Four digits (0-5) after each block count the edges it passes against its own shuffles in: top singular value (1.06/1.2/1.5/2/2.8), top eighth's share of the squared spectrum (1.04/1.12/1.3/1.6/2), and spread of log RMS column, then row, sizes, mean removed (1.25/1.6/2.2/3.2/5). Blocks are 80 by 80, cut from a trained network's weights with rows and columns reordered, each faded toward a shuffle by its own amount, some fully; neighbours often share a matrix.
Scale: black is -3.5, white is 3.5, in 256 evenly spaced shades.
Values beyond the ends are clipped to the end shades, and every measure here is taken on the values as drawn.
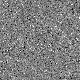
1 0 0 0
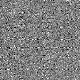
3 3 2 2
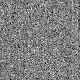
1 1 0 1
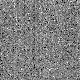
2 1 0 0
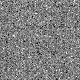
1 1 0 0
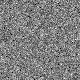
0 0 0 0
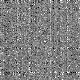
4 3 1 2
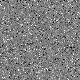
2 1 0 1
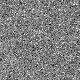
0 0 0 0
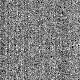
3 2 0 1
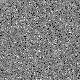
0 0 0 0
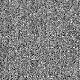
2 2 0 1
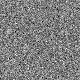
0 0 0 0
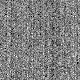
3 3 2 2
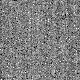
2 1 0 0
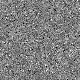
1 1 0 0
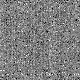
2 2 0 1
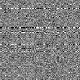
4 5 1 3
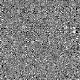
2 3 2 2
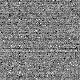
3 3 1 1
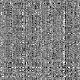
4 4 3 2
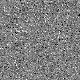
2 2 1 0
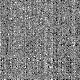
3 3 1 2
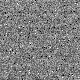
1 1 0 0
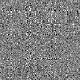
3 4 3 2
